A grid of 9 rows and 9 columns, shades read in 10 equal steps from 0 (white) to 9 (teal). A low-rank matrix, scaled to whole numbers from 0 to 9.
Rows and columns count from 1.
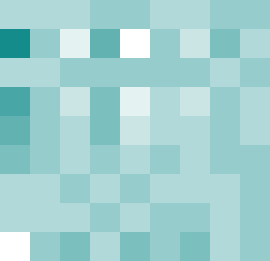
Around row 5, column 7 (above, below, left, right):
2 3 3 4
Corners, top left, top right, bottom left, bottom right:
3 4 0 4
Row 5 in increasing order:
2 3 3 3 3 4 4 5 6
